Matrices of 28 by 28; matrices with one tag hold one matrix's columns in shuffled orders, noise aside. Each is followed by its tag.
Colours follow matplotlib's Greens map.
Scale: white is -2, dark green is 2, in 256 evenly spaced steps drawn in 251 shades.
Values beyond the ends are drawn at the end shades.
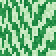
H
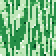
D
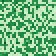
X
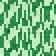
H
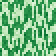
H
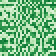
X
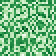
X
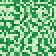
X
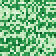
X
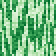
D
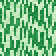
H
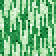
D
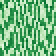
H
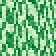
H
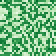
X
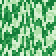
H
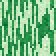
D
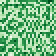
X
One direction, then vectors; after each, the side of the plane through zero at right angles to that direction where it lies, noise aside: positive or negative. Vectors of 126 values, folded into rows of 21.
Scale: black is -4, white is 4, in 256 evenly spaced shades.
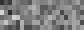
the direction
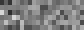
positive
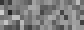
positive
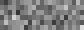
positive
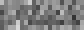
negative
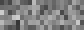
positive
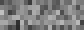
positive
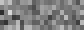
negative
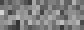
positive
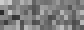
negative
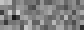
negative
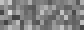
negative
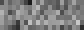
positive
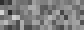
positive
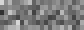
negative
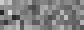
negative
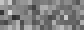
negative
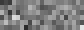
positive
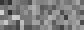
positive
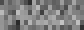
positive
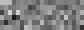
negative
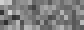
negative
